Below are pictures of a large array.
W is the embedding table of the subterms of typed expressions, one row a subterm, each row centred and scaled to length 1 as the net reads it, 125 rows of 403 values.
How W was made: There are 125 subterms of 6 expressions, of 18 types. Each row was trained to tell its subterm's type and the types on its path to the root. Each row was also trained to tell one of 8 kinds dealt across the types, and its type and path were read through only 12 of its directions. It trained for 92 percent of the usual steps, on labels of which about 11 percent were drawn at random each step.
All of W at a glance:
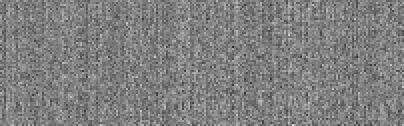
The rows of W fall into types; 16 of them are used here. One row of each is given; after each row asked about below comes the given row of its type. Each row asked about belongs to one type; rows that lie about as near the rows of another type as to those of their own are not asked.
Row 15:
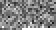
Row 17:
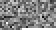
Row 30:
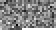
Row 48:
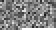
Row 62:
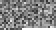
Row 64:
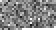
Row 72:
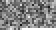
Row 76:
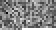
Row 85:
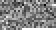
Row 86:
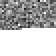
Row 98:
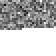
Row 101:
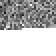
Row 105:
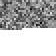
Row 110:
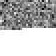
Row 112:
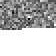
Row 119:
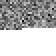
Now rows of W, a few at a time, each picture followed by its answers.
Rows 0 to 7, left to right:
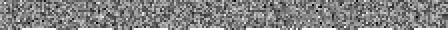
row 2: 105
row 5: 72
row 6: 86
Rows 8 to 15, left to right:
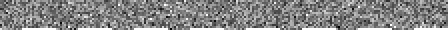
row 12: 76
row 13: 62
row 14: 119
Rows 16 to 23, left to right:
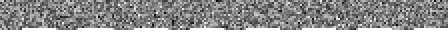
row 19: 110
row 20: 119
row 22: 48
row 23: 110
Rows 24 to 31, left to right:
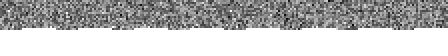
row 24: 76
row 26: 62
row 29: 72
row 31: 62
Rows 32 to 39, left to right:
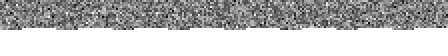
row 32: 30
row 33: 110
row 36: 101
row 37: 62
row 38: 105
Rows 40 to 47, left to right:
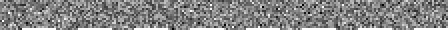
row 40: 112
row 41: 98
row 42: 98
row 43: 62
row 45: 101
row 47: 64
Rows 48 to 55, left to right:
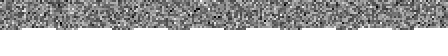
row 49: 101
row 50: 48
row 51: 30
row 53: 101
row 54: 98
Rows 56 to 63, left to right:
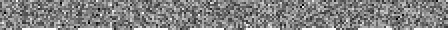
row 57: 86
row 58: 119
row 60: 76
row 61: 101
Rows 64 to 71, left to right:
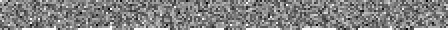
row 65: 86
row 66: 110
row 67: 105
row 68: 48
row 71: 112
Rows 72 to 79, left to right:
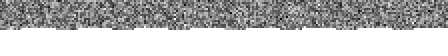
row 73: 76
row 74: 98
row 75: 62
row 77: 15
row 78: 72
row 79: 64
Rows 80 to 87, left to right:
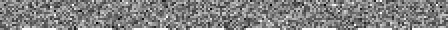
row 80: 64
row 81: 110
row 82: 48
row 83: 86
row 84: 119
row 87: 76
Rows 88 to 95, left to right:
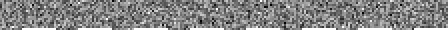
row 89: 48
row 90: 48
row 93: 98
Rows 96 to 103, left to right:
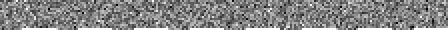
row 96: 48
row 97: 110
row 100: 72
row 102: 76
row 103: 101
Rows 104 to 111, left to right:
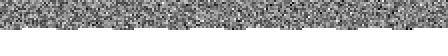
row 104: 76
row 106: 30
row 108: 64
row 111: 101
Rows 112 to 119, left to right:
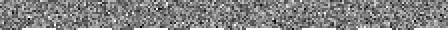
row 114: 30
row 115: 15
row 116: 112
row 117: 86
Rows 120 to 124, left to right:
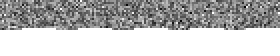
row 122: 30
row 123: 72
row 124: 86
